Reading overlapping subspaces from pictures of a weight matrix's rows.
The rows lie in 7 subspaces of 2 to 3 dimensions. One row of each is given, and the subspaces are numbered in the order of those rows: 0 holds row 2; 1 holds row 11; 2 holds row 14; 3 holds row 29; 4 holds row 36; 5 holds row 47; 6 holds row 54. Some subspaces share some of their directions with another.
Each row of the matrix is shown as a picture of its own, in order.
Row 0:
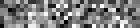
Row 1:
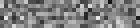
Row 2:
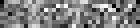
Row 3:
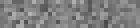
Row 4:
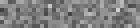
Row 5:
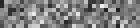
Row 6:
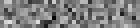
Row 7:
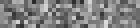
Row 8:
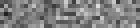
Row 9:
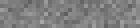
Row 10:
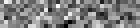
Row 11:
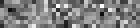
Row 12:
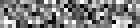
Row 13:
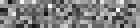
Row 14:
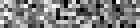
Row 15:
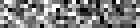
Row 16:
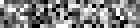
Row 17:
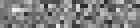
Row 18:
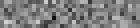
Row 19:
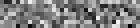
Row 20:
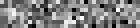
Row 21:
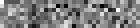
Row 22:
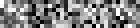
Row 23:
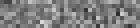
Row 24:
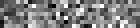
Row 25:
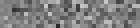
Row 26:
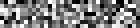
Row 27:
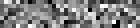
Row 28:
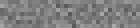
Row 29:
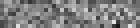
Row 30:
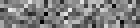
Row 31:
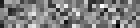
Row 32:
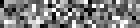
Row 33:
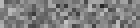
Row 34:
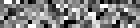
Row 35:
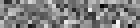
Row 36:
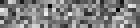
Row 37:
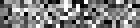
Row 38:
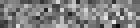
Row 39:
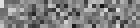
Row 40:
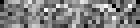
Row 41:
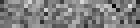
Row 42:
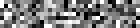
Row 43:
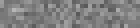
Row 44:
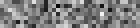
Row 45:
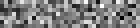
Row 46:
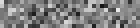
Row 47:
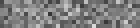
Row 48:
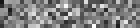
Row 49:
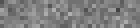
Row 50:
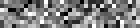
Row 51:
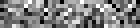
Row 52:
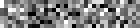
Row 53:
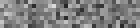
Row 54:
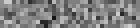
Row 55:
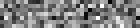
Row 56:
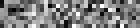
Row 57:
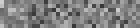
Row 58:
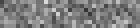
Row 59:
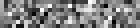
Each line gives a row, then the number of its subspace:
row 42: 2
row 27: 4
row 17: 5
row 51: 0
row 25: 5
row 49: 4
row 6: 6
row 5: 1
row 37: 5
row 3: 1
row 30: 0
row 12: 6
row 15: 2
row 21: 0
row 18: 6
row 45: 4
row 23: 6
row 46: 1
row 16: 3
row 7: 1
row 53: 2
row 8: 2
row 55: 2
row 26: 4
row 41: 0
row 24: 2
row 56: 5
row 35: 4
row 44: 1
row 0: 2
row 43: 5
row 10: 3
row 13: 4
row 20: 1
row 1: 2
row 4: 4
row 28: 1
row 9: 0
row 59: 1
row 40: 0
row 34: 3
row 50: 0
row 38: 3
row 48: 5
